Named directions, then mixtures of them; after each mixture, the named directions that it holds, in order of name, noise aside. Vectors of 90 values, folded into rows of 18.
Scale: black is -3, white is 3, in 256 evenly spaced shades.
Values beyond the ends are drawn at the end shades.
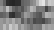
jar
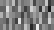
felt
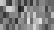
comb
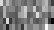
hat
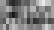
hat, jar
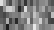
comb, hat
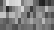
comb, jar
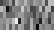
comb, felt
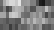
jar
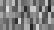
felt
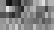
comb, jar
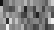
comb, hat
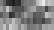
jar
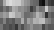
jar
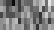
felt, jar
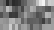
jar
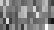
hat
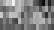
felt, jar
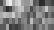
comb, jar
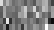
hat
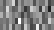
felt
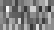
felt, jar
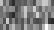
hat, jar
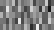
felt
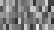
felt, hat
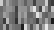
felt, hat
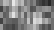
comb, jar
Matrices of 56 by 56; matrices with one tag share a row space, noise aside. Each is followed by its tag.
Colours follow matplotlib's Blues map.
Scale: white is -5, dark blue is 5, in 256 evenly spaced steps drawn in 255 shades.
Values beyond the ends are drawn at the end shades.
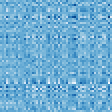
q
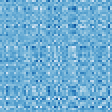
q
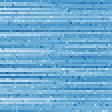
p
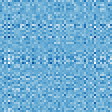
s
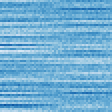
p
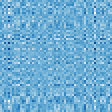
s
